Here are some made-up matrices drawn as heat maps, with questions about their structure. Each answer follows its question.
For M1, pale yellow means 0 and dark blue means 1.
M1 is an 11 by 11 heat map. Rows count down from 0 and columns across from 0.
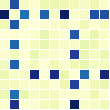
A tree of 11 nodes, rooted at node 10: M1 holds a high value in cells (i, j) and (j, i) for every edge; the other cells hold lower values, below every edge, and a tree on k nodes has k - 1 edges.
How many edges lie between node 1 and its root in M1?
1
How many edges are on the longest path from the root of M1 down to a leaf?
2
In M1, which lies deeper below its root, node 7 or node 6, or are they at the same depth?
node 6
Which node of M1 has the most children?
1
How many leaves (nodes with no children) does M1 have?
8
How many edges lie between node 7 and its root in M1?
1
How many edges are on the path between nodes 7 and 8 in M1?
1
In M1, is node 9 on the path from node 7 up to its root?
no
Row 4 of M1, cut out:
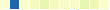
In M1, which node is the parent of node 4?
1
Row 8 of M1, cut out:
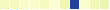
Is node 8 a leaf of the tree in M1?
yes
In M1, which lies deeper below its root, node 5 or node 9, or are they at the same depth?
the same depth
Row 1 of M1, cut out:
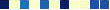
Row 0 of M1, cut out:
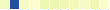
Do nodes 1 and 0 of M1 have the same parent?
no
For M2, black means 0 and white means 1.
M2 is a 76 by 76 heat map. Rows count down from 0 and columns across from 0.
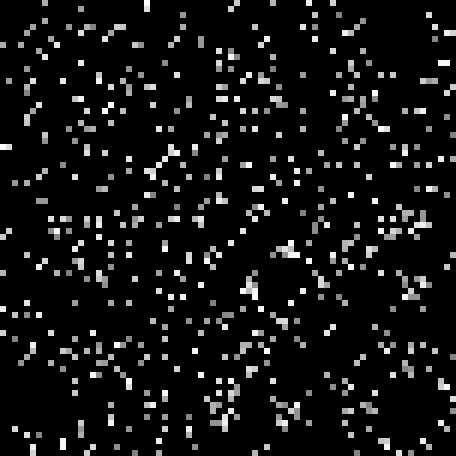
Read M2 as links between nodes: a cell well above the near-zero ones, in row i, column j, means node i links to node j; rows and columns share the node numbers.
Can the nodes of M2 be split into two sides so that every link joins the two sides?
yes
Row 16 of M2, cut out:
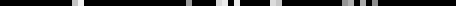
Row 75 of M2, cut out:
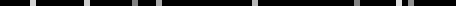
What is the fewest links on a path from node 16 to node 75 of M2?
3
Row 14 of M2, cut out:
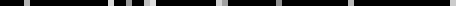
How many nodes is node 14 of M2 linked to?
10
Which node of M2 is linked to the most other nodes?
node 36
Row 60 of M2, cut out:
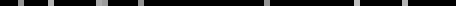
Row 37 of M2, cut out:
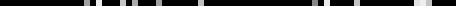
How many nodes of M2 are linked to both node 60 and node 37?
2
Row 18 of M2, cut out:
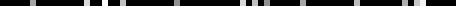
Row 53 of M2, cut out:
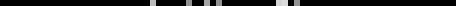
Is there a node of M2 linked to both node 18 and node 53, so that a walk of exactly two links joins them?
no
